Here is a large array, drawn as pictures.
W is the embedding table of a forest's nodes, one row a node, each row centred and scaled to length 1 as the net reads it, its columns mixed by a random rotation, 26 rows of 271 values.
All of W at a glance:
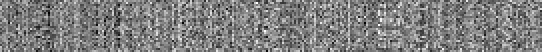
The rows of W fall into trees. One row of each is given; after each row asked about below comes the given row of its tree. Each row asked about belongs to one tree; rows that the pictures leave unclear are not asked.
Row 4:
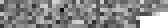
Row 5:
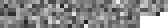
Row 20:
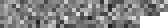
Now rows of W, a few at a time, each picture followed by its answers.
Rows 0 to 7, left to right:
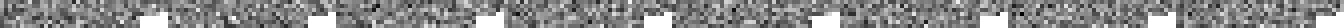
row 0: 4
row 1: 20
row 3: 5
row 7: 5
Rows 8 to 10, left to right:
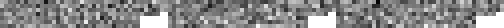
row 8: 20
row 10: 5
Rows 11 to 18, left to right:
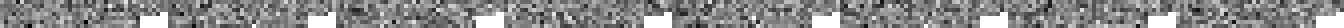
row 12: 5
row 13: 4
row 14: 20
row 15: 5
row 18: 4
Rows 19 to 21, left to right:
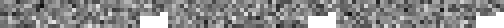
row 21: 5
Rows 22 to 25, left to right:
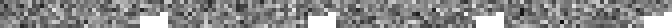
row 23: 5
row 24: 4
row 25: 4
